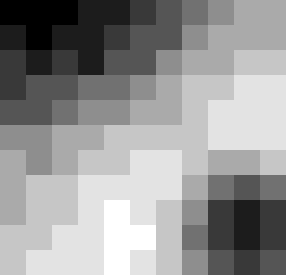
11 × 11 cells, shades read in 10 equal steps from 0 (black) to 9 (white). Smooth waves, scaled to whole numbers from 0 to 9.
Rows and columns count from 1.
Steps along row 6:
same up same up same same same up same same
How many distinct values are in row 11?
6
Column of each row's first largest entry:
10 9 10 10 9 9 6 4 5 5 5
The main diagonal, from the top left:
0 0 2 4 5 7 8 6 2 1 3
